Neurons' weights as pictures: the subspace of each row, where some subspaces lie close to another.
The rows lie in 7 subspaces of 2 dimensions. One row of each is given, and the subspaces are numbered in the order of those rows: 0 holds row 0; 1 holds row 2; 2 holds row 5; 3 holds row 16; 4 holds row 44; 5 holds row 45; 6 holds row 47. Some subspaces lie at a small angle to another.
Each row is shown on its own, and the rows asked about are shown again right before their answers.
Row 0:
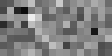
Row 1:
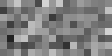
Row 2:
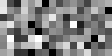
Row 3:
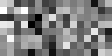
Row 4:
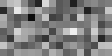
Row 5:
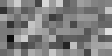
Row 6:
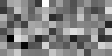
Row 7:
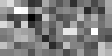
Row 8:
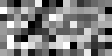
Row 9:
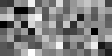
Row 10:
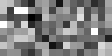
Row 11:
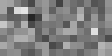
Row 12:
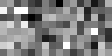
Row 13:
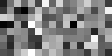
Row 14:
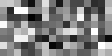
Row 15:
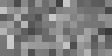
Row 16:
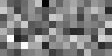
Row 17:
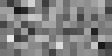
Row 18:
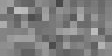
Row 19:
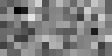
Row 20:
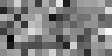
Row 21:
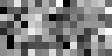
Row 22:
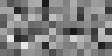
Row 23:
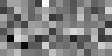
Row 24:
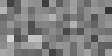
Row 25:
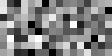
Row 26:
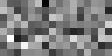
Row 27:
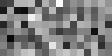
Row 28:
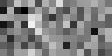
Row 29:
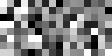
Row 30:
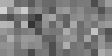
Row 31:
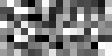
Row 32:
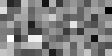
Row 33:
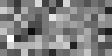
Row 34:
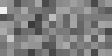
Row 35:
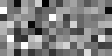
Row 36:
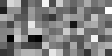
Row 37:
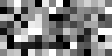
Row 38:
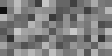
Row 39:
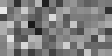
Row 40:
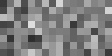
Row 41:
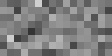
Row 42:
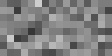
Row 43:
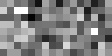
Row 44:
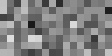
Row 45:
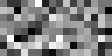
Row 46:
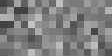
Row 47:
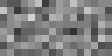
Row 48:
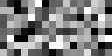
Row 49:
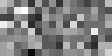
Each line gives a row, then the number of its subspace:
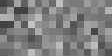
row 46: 4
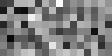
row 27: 3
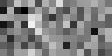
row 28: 0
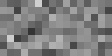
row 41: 5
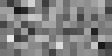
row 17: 1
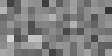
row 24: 4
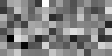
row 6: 3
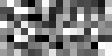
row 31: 1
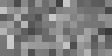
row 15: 5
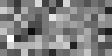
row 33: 5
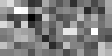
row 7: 6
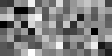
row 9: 1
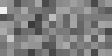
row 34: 6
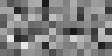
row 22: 3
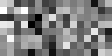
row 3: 6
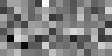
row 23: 3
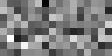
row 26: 3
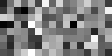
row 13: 1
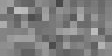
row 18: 3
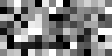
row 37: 5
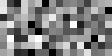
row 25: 1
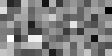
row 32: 4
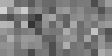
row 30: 6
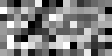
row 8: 2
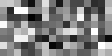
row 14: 0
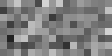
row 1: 2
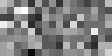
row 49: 1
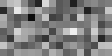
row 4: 6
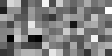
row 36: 4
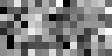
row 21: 5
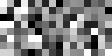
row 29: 4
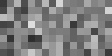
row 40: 4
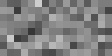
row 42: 5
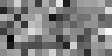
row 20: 5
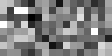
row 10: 0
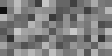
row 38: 6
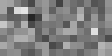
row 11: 0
